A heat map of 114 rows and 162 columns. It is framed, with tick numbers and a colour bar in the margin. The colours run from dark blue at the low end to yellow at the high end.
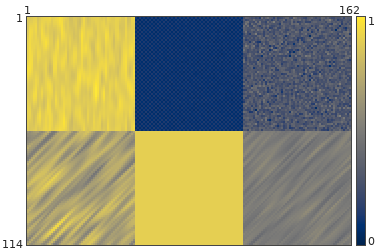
The table splits into 2 rows of 3 panels. Panel 1,1: very high, streaked downward, faint in contrast. Panel 1,2: very low, checkered, faint in contrast. Panel 1,3: low, fine-grained. Panel 2,1: high, slanting up to the right. Panel 2,2: very high, flat. Panel 2,3: middling, slanting up to the right, faint in contrast.
